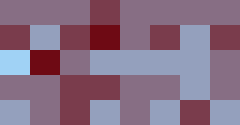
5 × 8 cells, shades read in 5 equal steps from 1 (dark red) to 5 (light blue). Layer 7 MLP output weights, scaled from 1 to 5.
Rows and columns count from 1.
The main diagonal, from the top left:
3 4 3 2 3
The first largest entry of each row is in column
1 2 1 7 1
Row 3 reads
5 1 3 4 4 4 4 3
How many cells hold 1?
2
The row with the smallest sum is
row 2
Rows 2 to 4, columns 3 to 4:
2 1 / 3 4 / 2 2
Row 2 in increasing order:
1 2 2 2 2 3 4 4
